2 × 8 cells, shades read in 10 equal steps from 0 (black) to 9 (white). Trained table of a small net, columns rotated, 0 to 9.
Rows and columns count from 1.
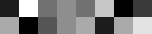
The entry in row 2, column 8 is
8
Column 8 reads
2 8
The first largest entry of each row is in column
2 8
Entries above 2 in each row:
5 6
